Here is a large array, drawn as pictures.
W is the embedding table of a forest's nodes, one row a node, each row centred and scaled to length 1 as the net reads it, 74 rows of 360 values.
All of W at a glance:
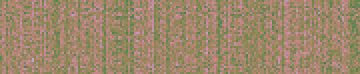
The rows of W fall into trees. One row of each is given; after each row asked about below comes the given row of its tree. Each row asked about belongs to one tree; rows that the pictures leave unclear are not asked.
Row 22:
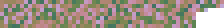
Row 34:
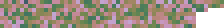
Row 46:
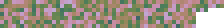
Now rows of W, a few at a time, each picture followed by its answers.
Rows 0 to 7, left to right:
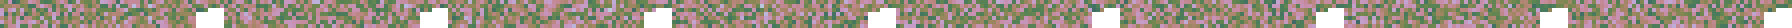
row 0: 34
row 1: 46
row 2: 34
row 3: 46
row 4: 34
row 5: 46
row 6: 34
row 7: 34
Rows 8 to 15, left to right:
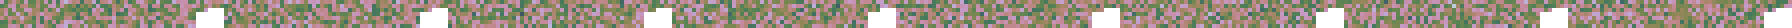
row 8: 46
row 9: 46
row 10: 22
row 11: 46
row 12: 34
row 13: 34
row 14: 22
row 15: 22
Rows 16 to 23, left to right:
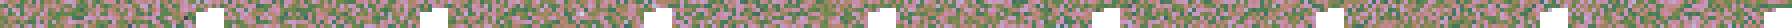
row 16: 46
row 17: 46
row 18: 46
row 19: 34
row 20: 34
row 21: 34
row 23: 34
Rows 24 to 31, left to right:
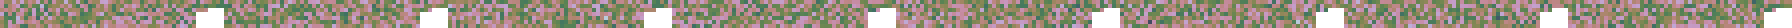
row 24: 34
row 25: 46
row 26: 22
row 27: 34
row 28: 34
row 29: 46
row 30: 46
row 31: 34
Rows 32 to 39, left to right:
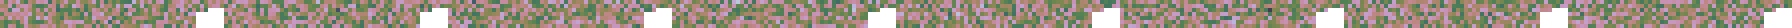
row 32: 46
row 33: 46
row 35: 46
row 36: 22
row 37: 34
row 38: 22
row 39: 34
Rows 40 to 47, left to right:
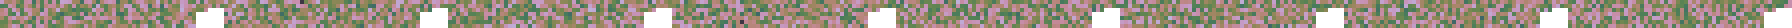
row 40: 46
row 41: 46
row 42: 46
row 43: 34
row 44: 46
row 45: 34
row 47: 22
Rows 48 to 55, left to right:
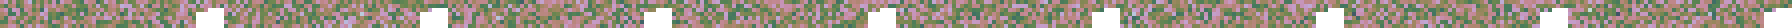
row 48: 46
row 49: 34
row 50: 34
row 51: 46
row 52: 46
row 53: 46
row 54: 46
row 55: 34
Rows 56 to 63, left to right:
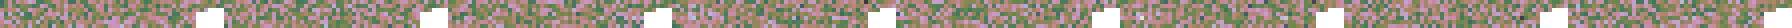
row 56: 34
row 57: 22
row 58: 34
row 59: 22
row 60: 46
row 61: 22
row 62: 22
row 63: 34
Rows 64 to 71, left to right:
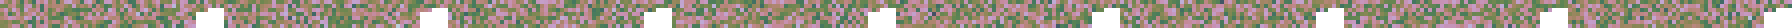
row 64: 46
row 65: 22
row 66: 34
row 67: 34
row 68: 46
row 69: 46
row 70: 34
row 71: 46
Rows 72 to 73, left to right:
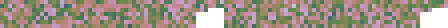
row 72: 46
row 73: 22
